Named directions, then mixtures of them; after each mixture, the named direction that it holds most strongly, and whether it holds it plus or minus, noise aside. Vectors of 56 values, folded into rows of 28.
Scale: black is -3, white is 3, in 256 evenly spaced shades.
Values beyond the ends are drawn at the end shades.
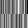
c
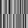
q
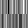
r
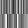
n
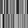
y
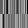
y, plus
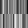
y, plus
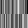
c, plus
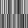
c, minus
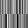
n, minus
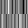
r, minus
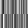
q, minus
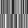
n, plus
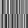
q, minus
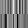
n, minus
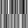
r, minus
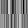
r, minus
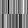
r, plus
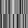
q, plus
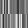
y, plus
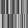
q, minus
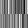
c, minus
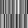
c, plus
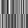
q, minus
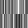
c, plus
